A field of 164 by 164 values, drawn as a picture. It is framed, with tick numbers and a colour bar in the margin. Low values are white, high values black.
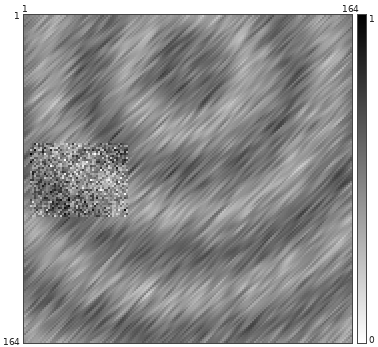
In the middle left lies a patch that is rougher than the rest. Rings spread out from the top middle. There is no overall slope. The middle left is the roughest part.
